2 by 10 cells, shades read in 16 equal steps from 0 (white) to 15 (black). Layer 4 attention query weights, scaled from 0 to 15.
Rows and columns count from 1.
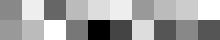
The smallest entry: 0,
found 2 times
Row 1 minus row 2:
1 -3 9 -4 -13 -10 4 -6 -4 -10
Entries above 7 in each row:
1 5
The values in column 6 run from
1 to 11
